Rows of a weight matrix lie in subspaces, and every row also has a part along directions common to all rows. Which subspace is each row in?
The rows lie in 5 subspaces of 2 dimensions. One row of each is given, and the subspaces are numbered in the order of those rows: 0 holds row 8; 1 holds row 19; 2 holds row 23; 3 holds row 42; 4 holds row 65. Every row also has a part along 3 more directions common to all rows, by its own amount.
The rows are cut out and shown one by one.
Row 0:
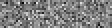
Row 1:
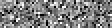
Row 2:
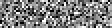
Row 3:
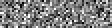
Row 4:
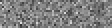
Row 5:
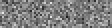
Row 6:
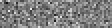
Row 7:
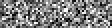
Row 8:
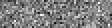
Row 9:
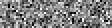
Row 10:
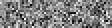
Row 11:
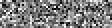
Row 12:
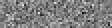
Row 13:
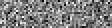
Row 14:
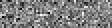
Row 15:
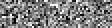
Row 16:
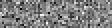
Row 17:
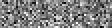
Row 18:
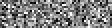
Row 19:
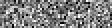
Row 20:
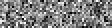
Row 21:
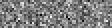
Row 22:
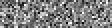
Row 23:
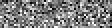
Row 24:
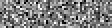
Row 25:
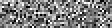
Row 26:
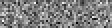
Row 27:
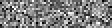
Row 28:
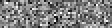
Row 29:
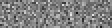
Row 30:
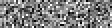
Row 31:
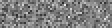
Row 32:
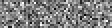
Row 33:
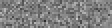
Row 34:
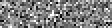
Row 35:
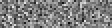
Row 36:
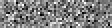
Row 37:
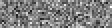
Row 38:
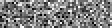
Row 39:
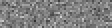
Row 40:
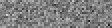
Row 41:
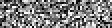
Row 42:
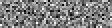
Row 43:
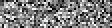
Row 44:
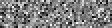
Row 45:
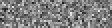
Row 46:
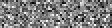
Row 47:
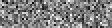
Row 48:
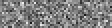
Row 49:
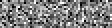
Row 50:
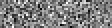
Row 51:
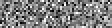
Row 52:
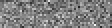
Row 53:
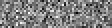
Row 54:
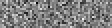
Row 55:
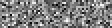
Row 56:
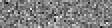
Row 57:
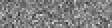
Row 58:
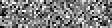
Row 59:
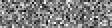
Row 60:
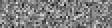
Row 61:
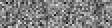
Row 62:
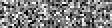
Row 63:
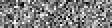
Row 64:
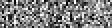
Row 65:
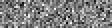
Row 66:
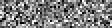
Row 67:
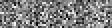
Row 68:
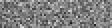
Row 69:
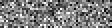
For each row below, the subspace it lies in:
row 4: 2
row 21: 4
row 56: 2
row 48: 4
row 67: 4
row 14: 1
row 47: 4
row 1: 1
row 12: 0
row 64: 3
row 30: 1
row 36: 0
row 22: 4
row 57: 0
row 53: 3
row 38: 2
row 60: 3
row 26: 4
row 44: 4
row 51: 3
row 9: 3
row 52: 2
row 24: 1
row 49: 1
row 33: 1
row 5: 4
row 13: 3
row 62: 0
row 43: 2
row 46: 2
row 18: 0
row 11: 1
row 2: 3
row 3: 4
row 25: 3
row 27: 3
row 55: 0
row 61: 0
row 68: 2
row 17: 2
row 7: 0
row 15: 0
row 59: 4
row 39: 2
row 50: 1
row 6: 2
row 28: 2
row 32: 4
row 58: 4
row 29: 3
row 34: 2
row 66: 0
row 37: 3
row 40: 0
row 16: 1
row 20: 3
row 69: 2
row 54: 1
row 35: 1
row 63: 4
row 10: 3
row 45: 1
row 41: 0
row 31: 3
